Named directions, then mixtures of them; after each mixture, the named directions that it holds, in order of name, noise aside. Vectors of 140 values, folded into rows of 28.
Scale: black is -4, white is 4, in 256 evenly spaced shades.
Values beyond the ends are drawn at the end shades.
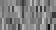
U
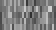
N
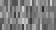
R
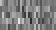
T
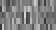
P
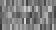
N, P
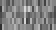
N, P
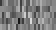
T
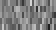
R, U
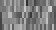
N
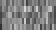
N, P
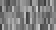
P, U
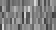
P, U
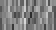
N, R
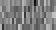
P, U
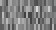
N, T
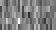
P, T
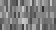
R
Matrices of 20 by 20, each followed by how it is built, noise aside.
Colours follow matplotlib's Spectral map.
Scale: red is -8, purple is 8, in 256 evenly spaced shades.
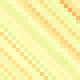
Toeplitz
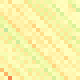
Toeplitz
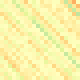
Toeplitz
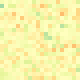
noise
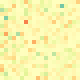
noise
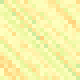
Toeplitz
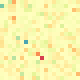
noise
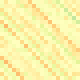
Toeplitz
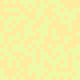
noise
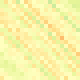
Toeplitz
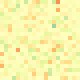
noise
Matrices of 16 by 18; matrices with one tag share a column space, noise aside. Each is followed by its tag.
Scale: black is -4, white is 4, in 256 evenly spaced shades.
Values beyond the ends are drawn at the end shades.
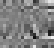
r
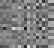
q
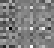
q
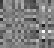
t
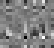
r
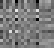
t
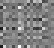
q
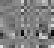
r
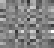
t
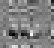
r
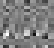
r
